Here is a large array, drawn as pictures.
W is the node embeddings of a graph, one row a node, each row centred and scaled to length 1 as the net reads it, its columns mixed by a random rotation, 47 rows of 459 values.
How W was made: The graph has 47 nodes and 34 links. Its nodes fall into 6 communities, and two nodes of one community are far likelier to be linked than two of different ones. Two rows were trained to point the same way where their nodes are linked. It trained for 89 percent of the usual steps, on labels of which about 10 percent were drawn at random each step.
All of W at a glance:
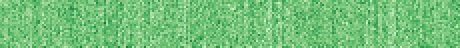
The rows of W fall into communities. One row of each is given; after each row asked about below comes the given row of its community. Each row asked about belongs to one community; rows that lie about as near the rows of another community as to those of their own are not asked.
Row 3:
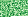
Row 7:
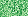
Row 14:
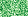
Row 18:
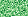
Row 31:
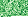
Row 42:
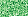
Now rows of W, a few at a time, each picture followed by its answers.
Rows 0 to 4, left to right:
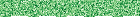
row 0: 3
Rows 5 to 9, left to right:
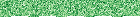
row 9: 18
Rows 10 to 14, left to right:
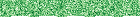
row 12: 14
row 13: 42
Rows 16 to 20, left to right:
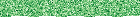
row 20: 7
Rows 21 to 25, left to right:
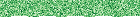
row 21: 14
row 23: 7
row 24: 31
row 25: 42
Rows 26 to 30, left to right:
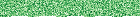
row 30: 3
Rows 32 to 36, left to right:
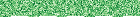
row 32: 3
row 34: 31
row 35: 18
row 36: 14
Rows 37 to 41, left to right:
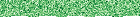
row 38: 14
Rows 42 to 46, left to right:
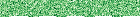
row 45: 18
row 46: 31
